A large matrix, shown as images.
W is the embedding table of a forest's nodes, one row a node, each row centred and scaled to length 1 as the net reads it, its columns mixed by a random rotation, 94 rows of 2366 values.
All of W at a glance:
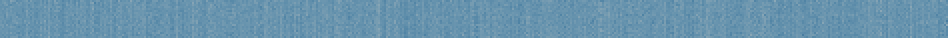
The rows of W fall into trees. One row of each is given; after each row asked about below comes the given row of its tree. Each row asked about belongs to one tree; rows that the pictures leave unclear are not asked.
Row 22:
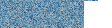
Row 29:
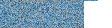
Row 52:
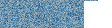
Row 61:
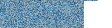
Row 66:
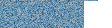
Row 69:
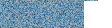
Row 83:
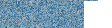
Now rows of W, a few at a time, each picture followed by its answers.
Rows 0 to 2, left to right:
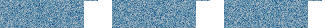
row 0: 52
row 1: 66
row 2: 66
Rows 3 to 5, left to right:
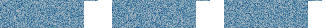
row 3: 66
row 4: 66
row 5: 69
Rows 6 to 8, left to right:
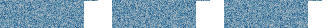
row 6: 22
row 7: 52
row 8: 52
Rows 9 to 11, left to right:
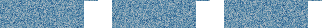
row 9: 66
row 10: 83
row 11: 83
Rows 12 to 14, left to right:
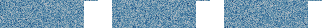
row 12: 61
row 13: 52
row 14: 52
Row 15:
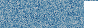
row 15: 52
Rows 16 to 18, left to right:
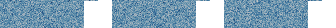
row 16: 66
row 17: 66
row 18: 69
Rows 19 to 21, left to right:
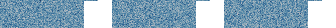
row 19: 61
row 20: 61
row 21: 83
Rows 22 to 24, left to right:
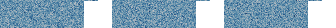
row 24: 69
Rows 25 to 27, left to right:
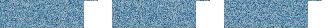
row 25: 52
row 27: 22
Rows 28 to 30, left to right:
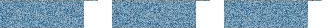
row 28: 66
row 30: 83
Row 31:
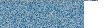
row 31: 22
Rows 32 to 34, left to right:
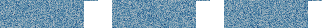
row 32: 83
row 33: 52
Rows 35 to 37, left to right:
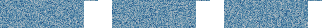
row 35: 66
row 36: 66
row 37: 83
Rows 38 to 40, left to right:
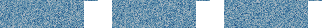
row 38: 83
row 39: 83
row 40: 69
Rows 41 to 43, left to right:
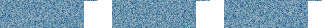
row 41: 83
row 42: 69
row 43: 83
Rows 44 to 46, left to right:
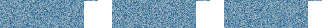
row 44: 69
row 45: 69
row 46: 61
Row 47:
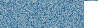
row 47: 69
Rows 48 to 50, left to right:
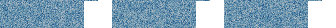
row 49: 83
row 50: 52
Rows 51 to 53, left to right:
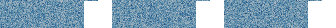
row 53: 69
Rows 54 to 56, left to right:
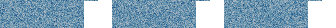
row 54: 66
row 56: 52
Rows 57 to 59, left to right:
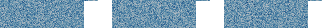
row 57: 69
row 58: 52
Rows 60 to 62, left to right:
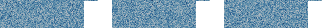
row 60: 83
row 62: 29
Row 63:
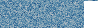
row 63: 22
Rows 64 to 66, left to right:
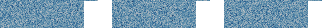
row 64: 83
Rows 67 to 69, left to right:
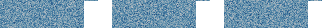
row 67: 66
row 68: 69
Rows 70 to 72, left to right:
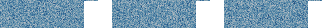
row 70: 69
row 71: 52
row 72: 52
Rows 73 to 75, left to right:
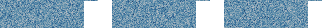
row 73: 83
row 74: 66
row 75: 61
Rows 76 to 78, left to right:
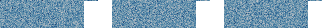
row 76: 52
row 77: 69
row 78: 69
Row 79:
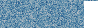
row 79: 83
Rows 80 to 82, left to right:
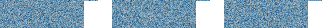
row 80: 66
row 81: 29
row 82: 66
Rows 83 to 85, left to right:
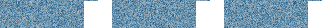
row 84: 66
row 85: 52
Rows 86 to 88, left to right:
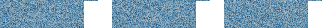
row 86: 29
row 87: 29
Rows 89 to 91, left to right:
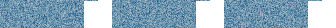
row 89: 52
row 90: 69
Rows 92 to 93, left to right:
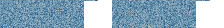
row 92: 69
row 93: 83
